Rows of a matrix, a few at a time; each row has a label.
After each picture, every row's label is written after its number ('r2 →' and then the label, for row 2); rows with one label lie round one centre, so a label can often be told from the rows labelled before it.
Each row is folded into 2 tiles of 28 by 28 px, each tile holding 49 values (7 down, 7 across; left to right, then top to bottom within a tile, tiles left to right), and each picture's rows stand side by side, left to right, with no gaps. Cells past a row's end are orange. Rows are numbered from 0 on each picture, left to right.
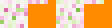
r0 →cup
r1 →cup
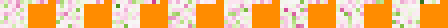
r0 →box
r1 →box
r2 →box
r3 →cup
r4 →cup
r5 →cup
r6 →cup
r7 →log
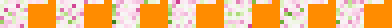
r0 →cup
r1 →cup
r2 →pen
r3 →pen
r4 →log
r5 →cup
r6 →pen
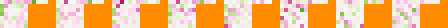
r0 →pen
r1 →pen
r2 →pen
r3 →pen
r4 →cup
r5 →cup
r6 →log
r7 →cup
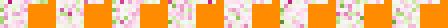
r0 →pen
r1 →cup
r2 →pen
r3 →box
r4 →cup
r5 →pen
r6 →box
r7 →cup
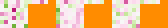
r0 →box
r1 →pen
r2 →log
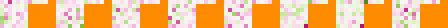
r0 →pen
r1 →box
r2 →cup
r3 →cup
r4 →cup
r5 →log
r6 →log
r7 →box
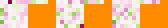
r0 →pen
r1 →log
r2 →box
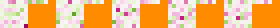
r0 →log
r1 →log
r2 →cup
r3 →box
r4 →box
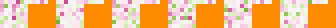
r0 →box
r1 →pen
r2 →box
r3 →box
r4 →cup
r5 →log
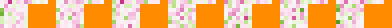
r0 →pen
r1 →pen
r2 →pen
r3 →box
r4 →box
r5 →box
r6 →pen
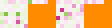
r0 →log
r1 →cup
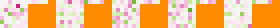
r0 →cup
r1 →log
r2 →cup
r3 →box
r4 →log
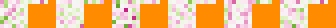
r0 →box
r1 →log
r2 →box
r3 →cup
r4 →pen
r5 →box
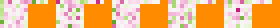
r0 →pen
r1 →box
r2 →pen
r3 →box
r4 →box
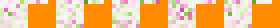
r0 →cup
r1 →log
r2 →log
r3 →box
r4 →log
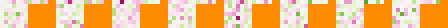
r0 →log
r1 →log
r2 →pen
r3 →box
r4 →box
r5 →log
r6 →log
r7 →cup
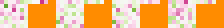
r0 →box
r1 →log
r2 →cup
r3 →box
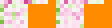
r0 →pen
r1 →pen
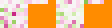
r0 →cup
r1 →log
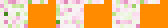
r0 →log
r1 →pen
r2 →log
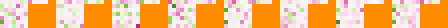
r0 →cup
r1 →log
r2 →log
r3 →box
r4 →pen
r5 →cup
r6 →pen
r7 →pen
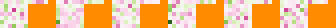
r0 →box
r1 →pen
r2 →cup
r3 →pen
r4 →box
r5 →cup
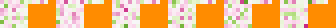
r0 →box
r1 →pen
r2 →box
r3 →box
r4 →box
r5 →log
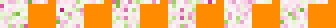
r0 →log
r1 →cup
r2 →box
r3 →box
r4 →pen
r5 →cup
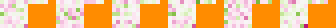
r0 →log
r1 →cup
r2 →log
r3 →log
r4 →pen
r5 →log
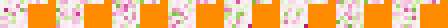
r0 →cup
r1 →pen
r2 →box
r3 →cup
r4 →log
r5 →log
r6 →box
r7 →box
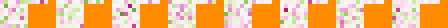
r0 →box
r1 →log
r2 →cup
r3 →box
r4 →cup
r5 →cup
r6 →cup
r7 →cup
